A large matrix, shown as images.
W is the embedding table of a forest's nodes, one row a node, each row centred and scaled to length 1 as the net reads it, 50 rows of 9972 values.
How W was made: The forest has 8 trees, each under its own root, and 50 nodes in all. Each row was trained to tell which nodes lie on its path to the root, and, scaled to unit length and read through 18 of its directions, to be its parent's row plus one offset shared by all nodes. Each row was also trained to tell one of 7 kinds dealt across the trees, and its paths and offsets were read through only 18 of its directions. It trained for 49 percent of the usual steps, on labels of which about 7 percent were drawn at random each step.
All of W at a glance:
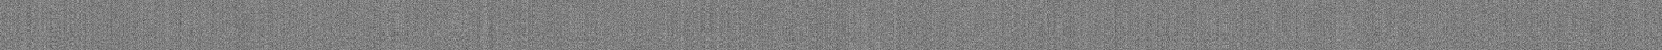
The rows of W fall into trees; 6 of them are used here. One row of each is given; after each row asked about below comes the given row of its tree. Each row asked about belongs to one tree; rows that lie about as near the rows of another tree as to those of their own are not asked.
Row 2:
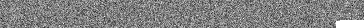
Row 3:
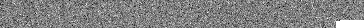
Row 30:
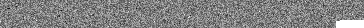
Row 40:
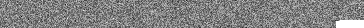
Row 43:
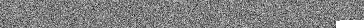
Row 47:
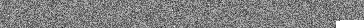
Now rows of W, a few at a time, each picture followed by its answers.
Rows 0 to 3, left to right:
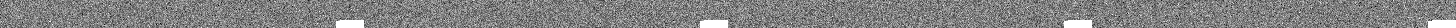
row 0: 2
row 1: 40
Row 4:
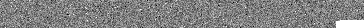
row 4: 2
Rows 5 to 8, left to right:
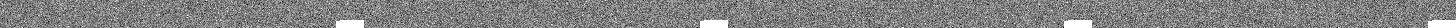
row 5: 30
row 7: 2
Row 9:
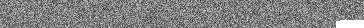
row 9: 47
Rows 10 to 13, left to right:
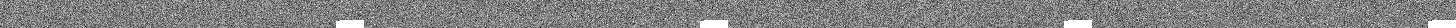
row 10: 43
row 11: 3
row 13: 30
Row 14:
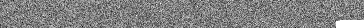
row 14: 2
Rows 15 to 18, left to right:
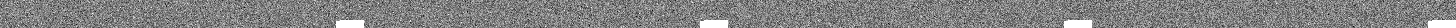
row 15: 43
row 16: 30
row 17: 2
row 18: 30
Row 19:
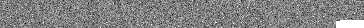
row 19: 3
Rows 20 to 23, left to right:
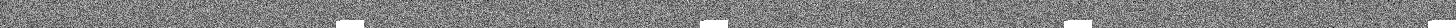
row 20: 47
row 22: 2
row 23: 2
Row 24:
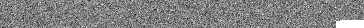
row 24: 30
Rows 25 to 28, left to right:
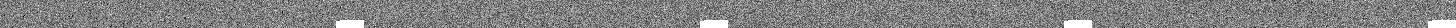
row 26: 47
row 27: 47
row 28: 3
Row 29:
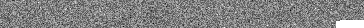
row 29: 30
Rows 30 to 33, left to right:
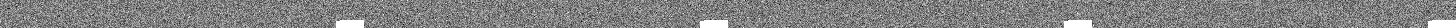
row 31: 30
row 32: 3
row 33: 40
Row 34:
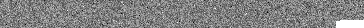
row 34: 3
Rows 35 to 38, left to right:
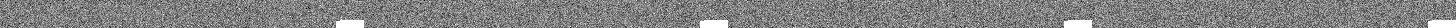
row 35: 3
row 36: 30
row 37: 2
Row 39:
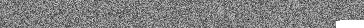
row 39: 40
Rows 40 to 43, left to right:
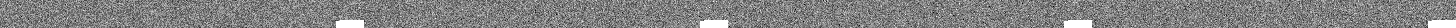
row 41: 3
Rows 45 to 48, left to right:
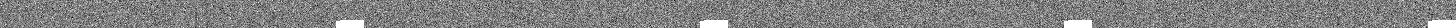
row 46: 30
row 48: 3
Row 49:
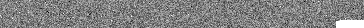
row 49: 2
